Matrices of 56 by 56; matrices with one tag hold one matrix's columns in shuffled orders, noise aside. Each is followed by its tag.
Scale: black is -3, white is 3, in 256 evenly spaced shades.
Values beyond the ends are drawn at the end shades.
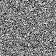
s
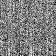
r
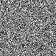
s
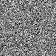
s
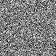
s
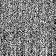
r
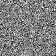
s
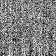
r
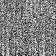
r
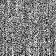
r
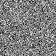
s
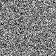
s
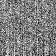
r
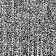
r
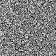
s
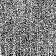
r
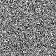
s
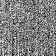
r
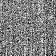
r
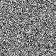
s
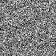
s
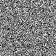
s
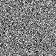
s
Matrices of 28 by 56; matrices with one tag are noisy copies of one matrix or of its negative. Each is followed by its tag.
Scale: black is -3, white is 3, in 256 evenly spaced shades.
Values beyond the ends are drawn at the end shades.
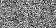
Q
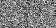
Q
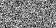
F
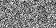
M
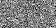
Q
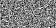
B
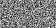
B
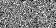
M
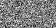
F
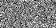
M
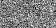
Q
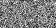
M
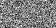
F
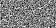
B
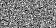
B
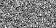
F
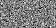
B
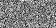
M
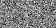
Q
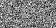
F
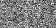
Q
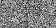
Q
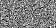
B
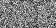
M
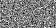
B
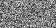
F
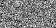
F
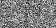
Q
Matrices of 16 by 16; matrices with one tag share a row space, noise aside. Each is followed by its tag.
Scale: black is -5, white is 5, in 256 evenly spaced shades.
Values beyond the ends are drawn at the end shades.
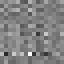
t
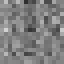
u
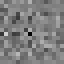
t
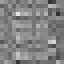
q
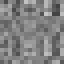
u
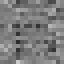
q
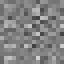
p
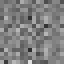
t
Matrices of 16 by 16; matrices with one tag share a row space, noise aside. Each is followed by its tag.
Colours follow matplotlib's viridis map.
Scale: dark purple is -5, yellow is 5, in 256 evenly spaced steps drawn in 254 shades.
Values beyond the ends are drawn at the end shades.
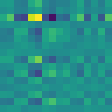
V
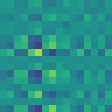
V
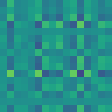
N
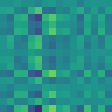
V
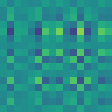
N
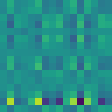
N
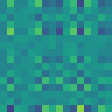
N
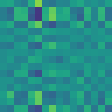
V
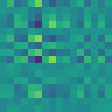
V
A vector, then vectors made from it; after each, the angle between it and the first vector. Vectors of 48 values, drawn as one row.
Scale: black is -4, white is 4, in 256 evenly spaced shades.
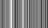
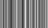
partly opposed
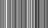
orthogonal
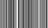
partly opposed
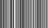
partly opposed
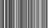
partly opposed
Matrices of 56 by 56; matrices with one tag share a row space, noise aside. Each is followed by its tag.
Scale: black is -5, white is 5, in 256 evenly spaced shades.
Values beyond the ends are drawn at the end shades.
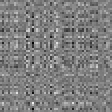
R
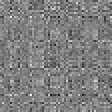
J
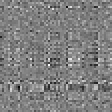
J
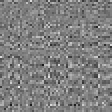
J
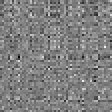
J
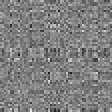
J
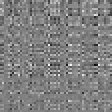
J
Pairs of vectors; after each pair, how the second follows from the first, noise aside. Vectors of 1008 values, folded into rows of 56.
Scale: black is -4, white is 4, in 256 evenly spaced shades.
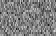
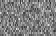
negated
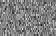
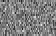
negated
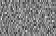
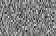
negated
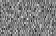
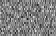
negated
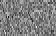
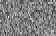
negated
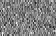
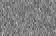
shrunk
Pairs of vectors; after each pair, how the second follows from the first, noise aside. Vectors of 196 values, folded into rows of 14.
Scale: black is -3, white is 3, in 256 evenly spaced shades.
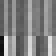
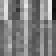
reversed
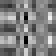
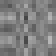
shrunk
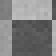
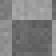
shrunk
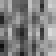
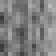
shrunk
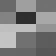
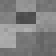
shrunk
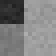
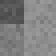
shrunk
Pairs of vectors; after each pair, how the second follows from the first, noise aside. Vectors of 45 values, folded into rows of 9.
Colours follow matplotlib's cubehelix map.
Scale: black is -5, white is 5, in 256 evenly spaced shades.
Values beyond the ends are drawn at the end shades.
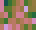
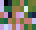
scaled up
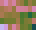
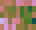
wrapped around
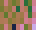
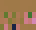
partly zeroed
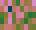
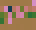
partly zeroed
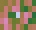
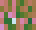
wrapped around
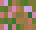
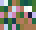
scaled up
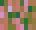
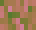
shrunk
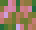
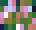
scaled up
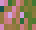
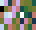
scaled up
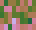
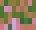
copied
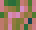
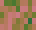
shrunk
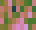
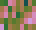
wrapped around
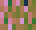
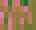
shrunk
